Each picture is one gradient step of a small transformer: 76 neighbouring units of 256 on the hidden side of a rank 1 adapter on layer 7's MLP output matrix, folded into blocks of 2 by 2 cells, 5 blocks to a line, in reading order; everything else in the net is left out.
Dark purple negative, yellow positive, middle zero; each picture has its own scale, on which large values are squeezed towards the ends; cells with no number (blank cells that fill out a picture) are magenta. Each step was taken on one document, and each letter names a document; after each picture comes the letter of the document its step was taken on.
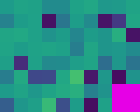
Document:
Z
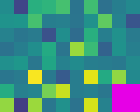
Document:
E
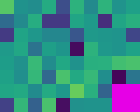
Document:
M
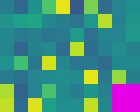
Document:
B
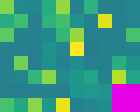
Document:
M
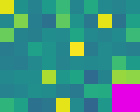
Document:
M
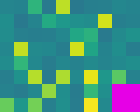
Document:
E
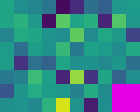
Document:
Z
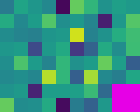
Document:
Z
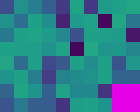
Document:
M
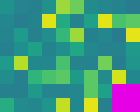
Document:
Z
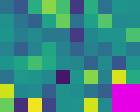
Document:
B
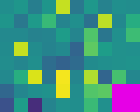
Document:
E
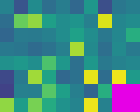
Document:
B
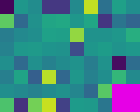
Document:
M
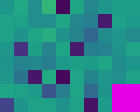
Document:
E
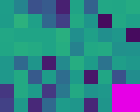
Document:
B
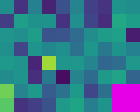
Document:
B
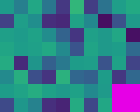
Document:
Z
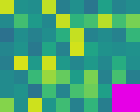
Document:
M
